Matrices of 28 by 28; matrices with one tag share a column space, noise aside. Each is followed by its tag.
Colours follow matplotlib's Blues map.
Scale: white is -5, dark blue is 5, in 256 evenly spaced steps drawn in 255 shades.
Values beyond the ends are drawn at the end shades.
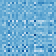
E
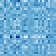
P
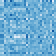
P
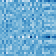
P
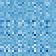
E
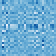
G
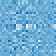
G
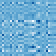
E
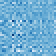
E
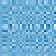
G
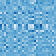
G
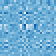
G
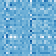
P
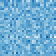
P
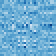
G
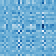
G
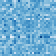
P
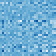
E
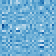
G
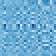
G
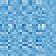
G
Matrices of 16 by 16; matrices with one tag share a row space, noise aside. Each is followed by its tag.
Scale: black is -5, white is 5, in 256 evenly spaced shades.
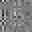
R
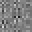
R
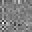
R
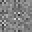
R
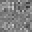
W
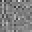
R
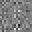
R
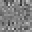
W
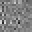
R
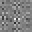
R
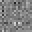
R
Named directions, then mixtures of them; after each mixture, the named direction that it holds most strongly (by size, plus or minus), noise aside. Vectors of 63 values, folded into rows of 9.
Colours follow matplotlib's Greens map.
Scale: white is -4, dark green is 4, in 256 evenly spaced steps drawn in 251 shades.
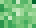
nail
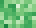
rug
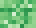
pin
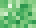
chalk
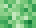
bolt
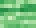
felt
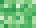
rug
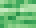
felt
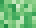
rug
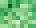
chalk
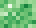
chalk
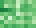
felt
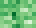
bolt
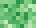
bolt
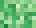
rug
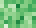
rug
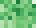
nail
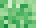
chalk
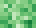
bolt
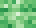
bolt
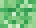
pin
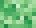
rug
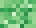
pin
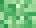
rug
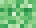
pin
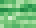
felt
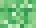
pin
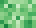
rug
